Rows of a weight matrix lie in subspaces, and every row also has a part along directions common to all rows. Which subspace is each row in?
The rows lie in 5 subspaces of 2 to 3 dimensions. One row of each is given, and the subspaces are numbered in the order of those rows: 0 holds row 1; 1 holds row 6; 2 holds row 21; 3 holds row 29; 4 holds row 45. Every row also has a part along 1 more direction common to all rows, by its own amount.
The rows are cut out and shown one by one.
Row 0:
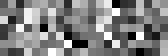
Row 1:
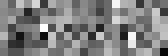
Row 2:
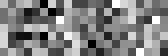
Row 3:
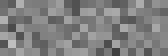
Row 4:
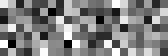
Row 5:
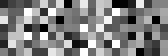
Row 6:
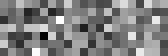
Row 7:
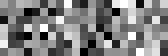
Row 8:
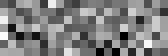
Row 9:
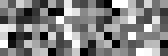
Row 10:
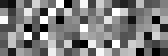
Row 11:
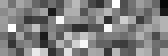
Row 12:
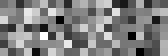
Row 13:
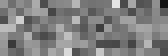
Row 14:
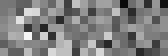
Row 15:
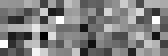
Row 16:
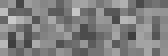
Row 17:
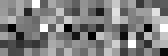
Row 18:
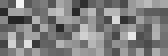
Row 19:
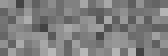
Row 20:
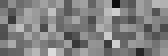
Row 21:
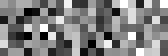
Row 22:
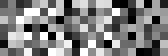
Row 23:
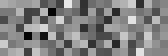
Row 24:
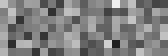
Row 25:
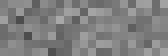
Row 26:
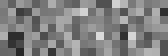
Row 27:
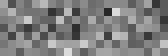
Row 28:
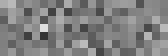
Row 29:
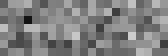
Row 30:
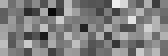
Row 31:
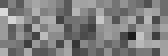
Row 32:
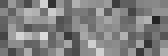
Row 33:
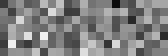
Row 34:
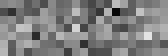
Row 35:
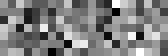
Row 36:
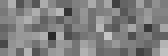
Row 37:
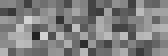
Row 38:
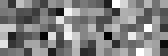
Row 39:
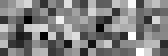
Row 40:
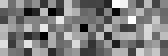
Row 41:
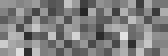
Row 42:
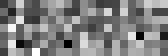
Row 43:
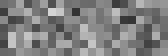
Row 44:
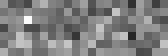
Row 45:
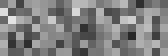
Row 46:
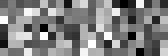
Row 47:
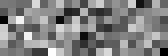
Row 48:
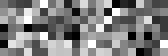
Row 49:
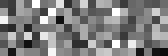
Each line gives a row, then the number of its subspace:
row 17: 0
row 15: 1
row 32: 4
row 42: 1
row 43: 4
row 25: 2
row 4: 4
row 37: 3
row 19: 4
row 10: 0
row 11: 2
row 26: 0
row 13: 2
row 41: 0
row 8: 4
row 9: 0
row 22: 2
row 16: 4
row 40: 3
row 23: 0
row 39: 3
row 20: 1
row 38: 0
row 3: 4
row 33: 1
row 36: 0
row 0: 1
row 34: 3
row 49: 0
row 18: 4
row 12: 1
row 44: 3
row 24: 1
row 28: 0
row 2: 4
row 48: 3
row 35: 1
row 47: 2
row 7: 2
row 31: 4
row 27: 3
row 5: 0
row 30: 3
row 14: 2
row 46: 2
